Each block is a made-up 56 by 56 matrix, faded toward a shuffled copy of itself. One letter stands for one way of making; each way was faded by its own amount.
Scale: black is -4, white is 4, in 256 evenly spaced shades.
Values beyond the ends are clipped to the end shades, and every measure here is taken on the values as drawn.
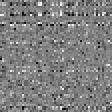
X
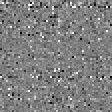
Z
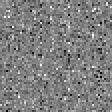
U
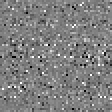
Z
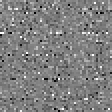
Z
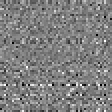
X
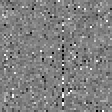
U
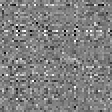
X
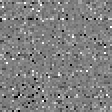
Z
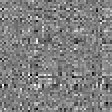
X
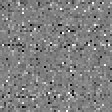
Z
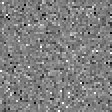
U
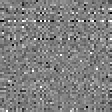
X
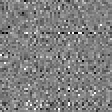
X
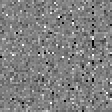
U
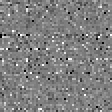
Z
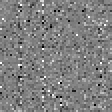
U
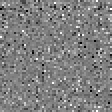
U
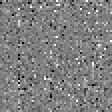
U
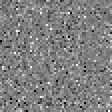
U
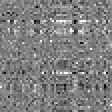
X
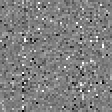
U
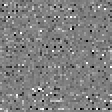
Z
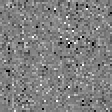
U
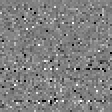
Z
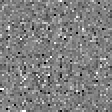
U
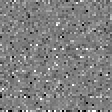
Z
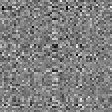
X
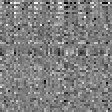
X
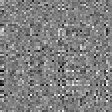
X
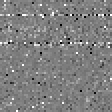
Z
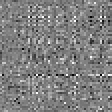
X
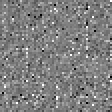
U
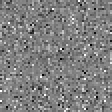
U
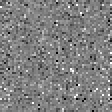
U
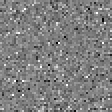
U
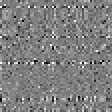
X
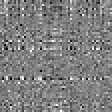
X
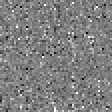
U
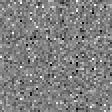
U
